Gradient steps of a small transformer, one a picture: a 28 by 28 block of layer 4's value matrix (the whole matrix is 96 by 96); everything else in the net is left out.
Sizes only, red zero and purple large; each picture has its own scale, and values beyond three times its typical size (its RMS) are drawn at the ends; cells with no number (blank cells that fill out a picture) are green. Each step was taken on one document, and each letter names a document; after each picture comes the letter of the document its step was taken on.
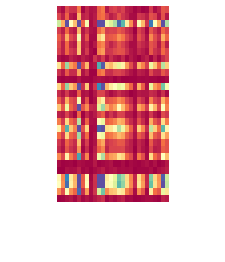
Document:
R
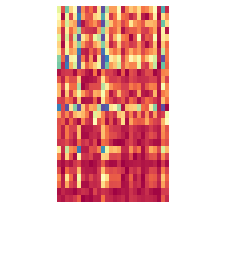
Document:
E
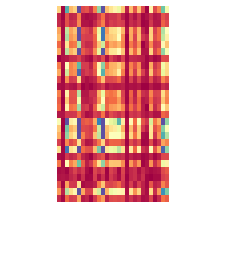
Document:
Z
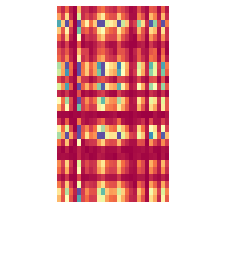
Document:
R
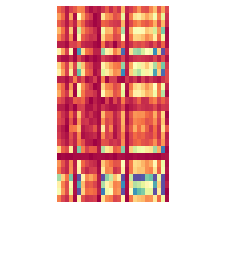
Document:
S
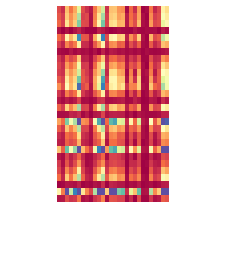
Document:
Z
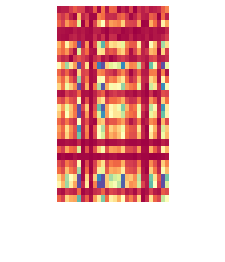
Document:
R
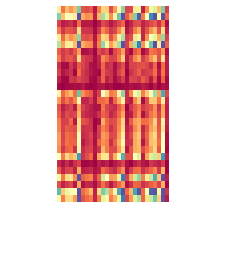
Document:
S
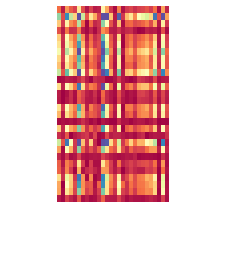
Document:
E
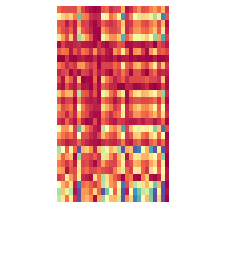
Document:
S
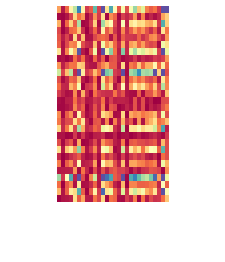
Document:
S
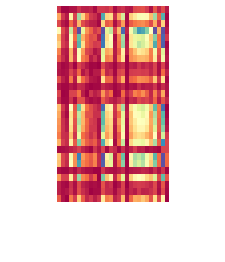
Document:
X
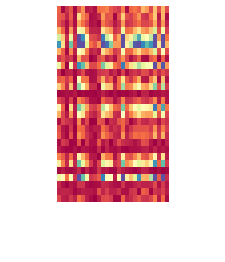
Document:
X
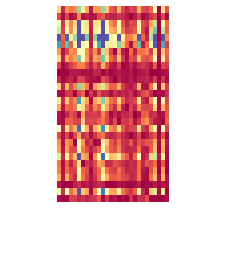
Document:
E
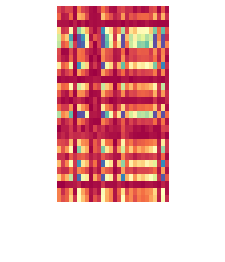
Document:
X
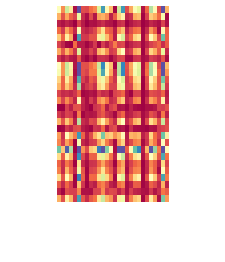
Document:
Z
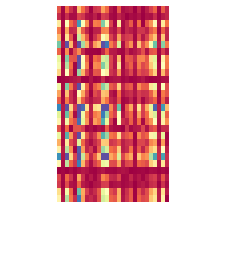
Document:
E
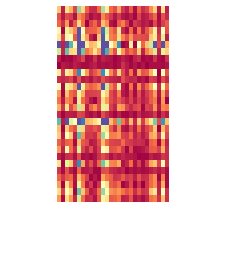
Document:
E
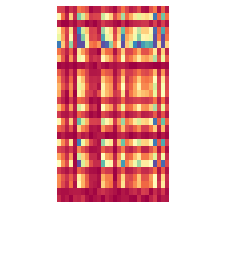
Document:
X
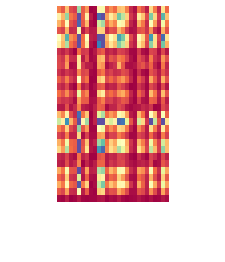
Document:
R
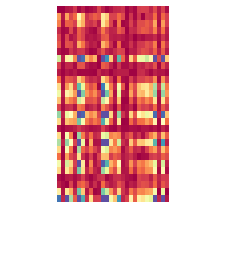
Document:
E
